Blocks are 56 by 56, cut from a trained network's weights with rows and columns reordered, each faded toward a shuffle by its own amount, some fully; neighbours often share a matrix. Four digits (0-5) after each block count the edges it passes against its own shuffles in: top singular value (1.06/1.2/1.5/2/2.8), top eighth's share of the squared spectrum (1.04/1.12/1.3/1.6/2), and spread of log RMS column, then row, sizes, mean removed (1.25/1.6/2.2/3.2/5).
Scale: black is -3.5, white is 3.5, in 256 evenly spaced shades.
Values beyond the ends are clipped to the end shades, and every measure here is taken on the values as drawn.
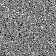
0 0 0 0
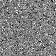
0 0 0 0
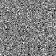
3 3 1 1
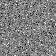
0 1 0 0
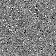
0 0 0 0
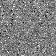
0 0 0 0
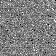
0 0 0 0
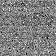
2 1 0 0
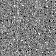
2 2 0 1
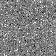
1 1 0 0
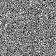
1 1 0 0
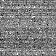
3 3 1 1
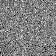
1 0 0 0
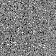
1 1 1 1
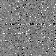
2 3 1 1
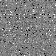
2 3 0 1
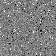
1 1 0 0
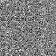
3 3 1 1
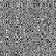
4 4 2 2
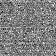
2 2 0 0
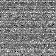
3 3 1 1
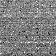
3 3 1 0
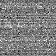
3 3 1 1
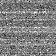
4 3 1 2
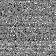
2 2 0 0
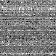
4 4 2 2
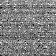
3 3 1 1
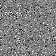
1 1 0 1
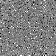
2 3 0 1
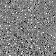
2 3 0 1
